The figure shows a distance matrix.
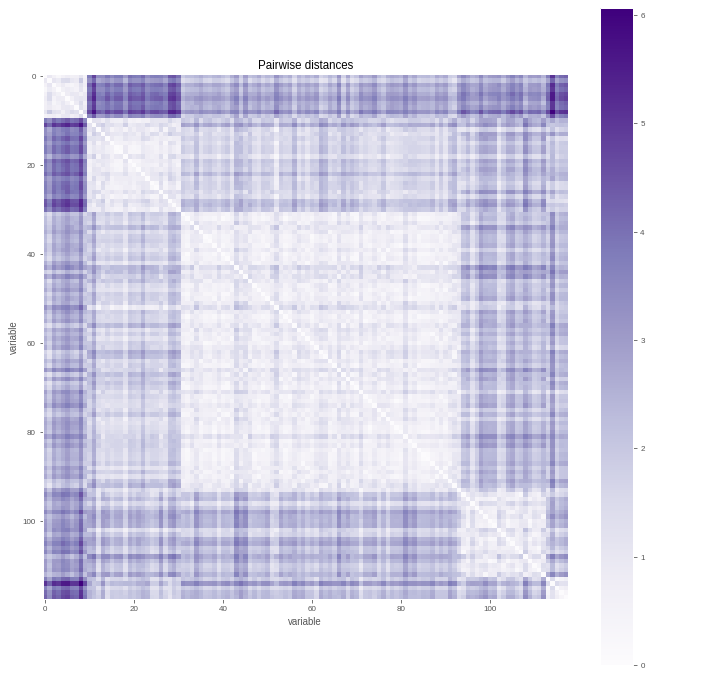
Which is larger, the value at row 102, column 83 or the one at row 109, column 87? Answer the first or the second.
the second
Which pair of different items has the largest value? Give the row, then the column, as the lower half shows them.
114, 8
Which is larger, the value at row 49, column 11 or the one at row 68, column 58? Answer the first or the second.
the first
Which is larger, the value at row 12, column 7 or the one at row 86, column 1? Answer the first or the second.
the first
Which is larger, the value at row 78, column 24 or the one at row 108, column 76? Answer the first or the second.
the second
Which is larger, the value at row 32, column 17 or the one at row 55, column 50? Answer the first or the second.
the first
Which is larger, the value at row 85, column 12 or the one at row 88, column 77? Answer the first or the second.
the first
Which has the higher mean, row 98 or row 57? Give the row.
98
